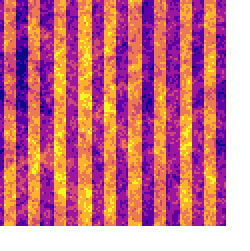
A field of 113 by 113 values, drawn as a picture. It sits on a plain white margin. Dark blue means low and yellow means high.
Overall the values sit about 50% of the way up the scale. There is no overall slope. Stripes running up and down repeat 9 times from left to right. The grain runs up and down.
